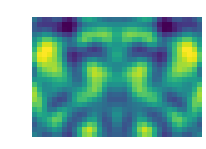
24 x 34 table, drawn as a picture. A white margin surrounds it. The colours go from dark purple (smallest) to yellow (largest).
Lone odd cells: none. Grain: blotchy. Mirror symmetry: left to right.
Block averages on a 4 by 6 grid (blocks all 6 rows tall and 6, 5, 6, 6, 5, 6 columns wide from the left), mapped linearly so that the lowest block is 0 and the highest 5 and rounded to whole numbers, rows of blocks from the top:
103301 / 502205 / 222222 / 211112
